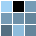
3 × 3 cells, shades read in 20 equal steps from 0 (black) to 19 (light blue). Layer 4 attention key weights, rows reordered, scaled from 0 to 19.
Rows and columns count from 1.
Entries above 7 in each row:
2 3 3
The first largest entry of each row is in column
1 1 2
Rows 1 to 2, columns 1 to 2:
19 0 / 14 13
